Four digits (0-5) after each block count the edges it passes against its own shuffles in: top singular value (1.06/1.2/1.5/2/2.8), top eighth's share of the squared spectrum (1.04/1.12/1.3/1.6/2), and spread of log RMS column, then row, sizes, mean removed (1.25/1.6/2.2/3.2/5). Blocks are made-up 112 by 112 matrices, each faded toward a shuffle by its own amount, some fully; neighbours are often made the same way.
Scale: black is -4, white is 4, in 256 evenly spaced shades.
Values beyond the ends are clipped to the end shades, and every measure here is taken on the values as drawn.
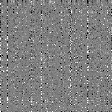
4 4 3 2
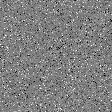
0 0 0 0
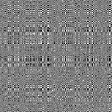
5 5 4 4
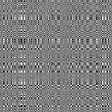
5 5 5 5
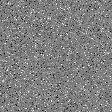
2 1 0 0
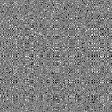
5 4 3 3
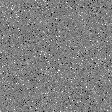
2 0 0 0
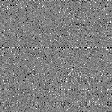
4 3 1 2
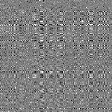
5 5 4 4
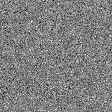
2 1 0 0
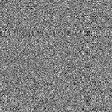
4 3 2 2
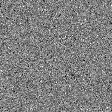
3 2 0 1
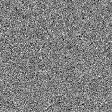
3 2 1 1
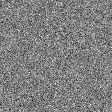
0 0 0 0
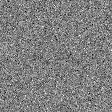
0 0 0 0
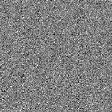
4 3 2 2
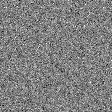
0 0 0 0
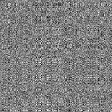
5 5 3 3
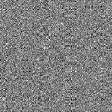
4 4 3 2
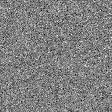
2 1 0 0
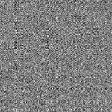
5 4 3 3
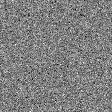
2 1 0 0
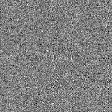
4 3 2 2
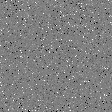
0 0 0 0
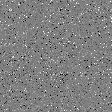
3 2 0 1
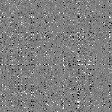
4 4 3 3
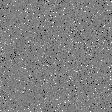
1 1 0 0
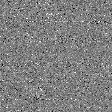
1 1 0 2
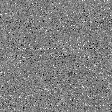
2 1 0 2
